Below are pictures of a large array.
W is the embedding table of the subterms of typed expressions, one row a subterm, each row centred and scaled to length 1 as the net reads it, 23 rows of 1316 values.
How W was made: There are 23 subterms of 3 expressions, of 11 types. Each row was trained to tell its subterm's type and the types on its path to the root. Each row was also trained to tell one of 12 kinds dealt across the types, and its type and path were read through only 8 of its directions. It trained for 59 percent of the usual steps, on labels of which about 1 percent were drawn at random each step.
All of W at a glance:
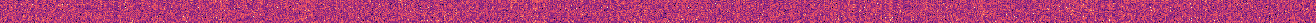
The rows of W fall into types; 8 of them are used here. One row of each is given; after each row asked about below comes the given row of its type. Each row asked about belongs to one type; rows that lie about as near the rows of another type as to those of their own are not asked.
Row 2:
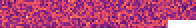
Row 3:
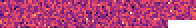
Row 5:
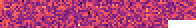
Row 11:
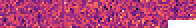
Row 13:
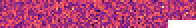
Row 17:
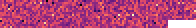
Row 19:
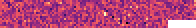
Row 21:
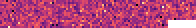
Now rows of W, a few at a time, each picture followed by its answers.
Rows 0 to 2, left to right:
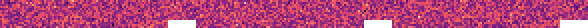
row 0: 2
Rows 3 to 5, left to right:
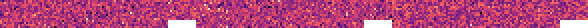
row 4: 17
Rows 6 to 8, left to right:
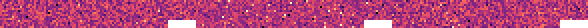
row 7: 5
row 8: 3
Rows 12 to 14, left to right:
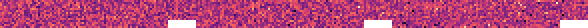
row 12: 19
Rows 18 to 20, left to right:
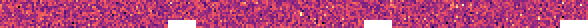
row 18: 5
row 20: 11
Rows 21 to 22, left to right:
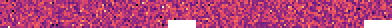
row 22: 13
